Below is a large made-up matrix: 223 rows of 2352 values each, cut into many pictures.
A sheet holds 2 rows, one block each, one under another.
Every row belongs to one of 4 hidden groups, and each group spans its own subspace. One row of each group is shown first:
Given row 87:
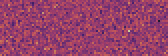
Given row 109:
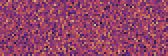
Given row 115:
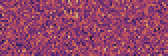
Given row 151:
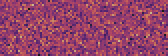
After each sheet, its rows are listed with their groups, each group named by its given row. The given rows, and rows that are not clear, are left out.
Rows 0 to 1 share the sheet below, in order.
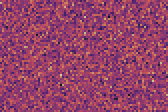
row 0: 115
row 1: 109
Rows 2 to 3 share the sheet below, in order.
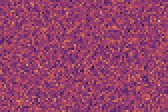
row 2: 87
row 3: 115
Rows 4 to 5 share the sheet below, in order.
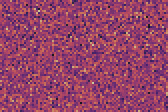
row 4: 109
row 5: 115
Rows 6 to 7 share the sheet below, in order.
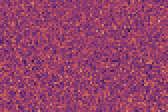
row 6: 87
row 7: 151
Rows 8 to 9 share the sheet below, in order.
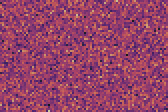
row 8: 115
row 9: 87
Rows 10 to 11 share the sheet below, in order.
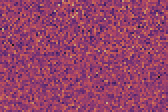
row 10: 115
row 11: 87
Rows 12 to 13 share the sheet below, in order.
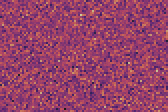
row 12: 115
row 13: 115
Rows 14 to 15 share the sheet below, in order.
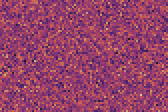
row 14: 109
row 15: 151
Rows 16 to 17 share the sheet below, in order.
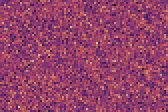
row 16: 151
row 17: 151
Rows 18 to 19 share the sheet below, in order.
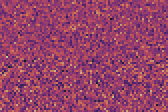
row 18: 109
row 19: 151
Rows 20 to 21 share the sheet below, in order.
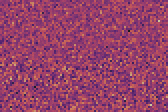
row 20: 87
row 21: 109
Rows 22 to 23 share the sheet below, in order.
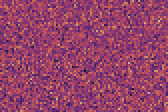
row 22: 87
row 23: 115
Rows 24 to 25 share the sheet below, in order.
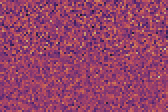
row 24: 115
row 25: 87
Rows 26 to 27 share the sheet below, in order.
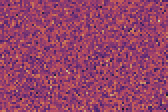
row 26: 87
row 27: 109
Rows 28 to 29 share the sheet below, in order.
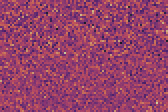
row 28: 115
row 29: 109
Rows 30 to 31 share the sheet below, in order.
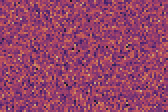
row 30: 87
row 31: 87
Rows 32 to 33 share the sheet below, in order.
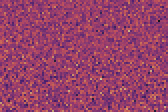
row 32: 87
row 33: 109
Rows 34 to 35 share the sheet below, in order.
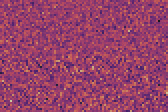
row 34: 87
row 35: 115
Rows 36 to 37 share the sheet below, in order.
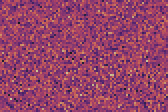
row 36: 109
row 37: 109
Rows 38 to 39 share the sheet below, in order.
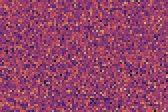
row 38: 87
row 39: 109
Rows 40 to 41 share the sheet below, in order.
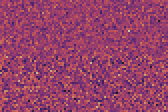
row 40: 87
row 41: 151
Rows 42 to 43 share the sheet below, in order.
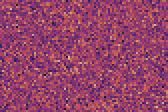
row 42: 109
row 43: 115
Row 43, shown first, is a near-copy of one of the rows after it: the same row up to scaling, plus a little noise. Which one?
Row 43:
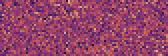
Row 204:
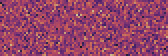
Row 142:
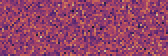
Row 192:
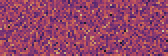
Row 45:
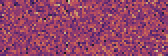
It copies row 45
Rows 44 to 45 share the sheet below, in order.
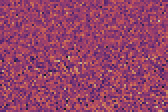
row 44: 87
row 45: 115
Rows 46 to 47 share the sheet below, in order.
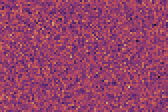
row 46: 109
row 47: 87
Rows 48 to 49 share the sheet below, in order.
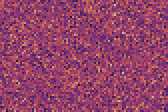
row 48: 151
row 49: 109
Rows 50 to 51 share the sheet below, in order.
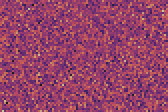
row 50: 151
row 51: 109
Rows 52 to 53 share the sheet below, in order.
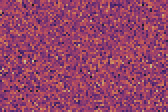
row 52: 151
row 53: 151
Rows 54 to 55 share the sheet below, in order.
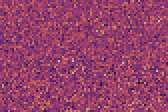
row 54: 87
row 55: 115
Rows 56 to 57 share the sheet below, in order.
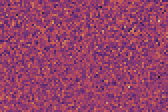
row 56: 87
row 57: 87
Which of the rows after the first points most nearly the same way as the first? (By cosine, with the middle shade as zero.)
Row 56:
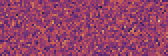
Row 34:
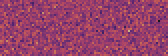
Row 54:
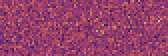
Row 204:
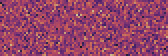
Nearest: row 54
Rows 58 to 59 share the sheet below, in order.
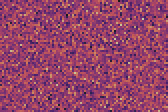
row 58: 109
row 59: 115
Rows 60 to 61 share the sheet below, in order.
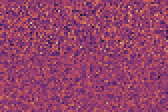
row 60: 115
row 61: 87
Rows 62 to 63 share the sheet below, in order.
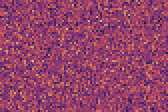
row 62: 87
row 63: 151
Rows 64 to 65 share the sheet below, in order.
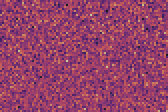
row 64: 151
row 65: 151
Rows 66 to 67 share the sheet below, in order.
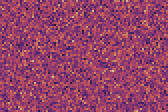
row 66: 115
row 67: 151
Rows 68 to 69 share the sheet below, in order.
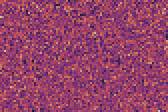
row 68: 115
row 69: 151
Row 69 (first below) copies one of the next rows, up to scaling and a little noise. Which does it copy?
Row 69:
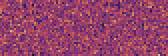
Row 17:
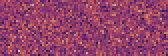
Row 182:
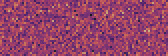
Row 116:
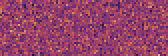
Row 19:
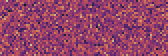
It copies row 116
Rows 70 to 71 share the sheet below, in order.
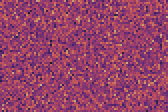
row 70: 109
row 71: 109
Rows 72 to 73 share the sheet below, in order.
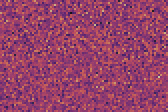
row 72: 109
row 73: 87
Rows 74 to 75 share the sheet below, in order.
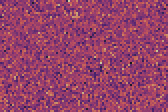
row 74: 115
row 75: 151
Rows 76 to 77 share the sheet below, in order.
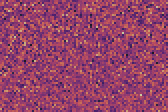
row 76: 151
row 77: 151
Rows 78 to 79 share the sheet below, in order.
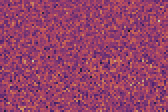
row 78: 87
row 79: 151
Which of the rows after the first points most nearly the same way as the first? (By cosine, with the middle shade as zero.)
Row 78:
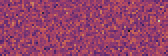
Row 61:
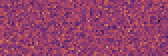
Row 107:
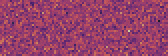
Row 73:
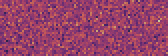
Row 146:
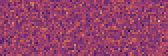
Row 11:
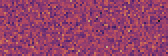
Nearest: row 146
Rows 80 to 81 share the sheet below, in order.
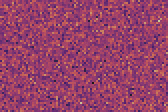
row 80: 87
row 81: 115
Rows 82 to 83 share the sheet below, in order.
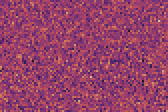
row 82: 87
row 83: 151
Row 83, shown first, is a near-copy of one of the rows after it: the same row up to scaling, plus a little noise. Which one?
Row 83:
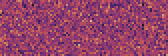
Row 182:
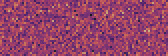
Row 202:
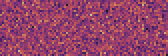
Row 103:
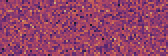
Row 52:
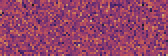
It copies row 52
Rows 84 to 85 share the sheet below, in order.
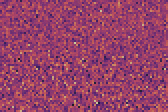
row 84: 151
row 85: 87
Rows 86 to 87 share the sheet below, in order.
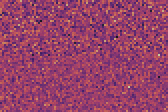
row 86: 151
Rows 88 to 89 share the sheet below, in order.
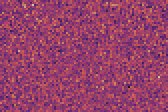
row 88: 151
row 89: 87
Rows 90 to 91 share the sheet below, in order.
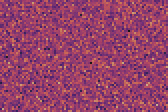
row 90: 87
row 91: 151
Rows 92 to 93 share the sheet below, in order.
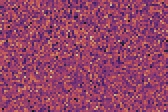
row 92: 115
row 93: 151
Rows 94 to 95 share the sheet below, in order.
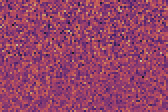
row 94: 109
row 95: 109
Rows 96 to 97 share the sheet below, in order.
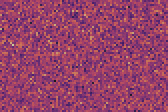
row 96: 115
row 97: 115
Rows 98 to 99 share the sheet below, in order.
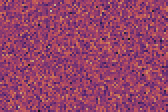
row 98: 109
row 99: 151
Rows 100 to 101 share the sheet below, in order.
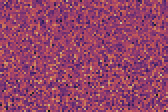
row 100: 109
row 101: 87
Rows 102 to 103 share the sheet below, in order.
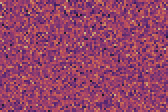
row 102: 115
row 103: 151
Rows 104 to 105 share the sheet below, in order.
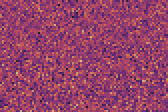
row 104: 115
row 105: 109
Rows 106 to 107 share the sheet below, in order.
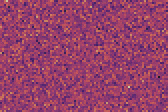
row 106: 151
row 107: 87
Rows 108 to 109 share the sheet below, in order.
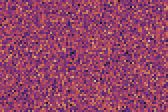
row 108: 109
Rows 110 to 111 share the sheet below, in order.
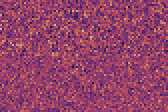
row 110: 115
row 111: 115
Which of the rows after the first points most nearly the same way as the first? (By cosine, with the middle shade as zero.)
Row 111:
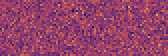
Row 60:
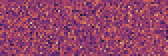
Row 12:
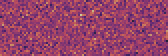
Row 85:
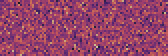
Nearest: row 60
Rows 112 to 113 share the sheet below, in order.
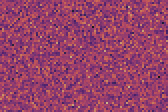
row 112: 115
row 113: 87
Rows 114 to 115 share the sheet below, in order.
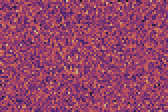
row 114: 109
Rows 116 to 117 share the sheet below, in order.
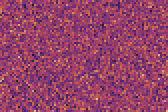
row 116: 151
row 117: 151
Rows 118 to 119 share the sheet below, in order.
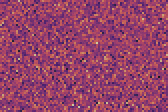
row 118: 151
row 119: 87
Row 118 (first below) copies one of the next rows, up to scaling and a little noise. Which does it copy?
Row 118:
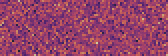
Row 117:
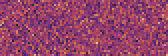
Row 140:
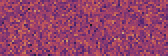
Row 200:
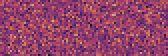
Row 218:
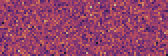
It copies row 117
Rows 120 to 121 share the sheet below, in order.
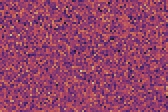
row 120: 109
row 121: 115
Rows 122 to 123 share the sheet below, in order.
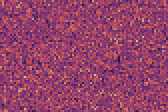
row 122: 109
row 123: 151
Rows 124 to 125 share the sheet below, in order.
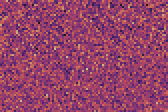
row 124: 151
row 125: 109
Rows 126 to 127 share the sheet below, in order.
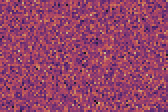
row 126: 151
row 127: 87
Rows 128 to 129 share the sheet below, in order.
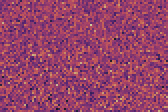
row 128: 151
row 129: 115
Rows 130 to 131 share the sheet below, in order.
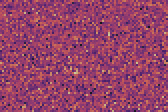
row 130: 109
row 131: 115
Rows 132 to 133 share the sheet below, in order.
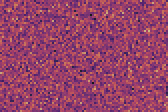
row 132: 151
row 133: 115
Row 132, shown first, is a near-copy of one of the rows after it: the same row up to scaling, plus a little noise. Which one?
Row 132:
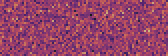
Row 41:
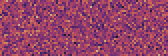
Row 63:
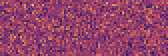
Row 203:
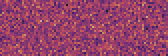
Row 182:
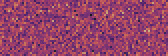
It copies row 182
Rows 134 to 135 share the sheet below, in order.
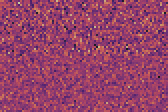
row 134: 87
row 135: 87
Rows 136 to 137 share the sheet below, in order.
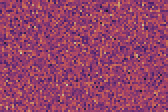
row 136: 151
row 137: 87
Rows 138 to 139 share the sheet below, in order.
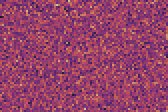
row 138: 115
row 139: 151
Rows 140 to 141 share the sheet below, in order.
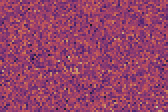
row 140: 151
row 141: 115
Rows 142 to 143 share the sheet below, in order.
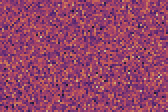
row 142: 115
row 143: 87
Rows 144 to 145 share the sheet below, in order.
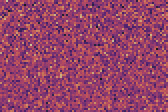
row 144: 151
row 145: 109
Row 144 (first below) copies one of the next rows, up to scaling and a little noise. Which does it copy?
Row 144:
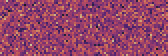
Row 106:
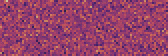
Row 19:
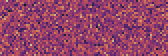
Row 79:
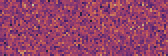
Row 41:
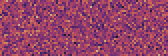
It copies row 19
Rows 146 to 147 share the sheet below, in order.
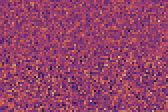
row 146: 87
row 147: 109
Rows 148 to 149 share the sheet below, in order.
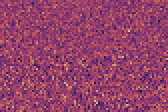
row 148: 87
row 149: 87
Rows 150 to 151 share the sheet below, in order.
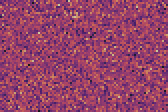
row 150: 115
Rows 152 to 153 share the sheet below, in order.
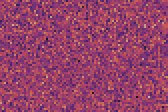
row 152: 109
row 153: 109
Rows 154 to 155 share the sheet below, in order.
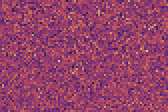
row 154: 109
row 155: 115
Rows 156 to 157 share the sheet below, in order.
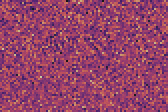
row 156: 109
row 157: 151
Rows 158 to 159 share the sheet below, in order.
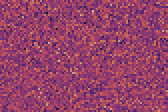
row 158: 115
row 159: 115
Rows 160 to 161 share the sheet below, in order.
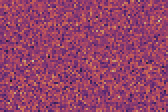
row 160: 87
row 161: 151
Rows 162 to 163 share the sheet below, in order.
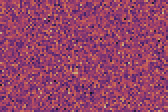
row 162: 115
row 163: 115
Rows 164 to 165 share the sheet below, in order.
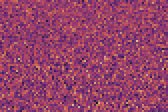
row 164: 109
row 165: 87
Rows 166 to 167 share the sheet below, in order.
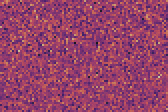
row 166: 151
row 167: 87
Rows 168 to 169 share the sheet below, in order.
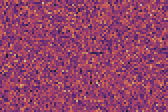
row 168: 109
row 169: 151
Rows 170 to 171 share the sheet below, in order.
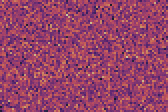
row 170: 109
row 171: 109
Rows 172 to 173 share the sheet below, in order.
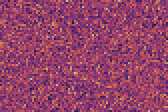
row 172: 109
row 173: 115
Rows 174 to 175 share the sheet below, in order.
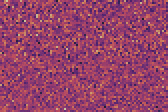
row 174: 151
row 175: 115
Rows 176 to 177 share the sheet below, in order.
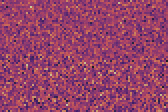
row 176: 109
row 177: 115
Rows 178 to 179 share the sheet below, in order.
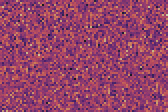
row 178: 151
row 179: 109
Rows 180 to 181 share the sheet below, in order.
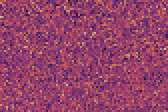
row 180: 115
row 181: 87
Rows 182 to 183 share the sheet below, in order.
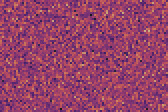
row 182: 151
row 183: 109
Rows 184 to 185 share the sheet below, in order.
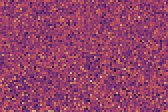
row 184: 109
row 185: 151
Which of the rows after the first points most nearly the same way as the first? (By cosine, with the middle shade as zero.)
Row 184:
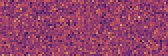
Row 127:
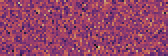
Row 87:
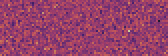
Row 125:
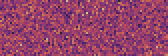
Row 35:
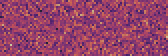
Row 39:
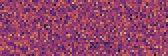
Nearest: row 125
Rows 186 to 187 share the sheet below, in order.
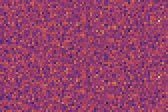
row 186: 87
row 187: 87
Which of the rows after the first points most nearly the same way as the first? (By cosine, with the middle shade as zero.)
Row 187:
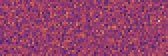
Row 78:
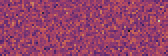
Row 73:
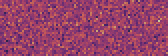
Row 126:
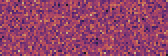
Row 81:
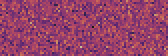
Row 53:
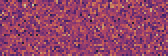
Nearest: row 73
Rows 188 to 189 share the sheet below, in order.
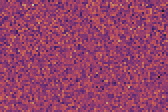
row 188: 151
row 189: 87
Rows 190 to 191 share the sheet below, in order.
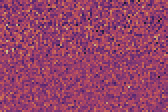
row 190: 87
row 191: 87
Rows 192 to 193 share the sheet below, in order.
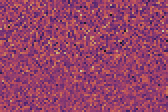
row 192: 115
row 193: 115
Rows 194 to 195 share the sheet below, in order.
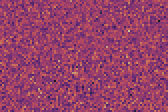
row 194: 87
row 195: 115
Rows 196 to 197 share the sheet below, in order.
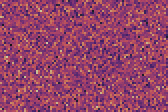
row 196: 115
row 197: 151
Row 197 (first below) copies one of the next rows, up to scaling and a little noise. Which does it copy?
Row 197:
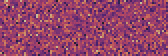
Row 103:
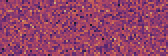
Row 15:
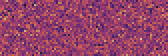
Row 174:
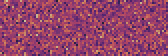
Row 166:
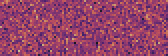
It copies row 174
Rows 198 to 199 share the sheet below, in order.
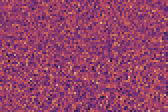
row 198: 109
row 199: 115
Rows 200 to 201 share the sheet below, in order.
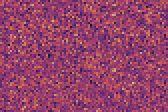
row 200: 151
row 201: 151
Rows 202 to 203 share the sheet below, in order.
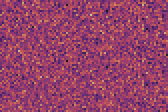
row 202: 151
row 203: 151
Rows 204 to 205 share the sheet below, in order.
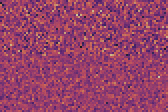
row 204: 115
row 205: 87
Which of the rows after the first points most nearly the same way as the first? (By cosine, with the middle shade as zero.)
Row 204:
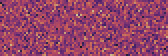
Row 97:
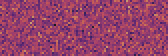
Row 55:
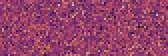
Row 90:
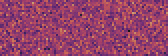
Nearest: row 90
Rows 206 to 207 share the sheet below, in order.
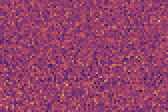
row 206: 87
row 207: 87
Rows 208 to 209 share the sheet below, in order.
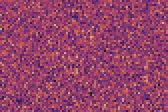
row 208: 115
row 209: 115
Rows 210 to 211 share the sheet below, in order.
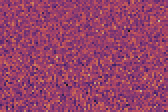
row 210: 87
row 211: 87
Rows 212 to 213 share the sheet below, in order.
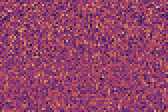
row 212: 151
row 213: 109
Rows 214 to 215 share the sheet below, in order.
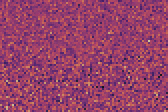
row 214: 109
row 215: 87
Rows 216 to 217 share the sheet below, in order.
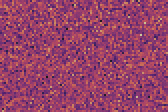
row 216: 87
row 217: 109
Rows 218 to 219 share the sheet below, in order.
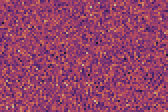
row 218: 151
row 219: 87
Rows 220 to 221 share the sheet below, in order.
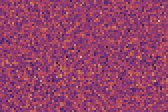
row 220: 87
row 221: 109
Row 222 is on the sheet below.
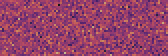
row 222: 115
